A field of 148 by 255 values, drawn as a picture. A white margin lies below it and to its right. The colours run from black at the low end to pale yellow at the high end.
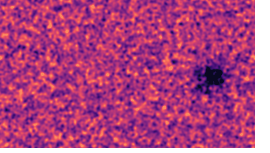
The texture is blotchy. No overall slope runs across the table. One dip sinks in the middle right. The middle right is the ninth with the lowest average. No row or column stands out.
